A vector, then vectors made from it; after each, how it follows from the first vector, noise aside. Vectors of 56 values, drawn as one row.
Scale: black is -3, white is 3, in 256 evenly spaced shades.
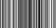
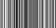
reversed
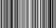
negated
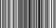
copied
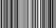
negated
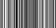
reversed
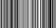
negated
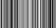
negated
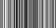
reversed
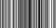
copied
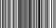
copied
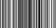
copied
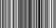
copied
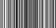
reversed
